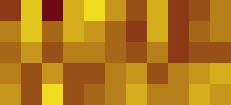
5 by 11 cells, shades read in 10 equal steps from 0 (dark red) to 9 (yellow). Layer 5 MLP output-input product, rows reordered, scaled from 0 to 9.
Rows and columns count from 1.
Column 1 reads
2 5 4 5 6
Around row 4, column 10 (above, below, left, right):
3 7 5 7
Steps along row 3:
up down up same down down up down up same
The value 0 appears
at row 1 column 3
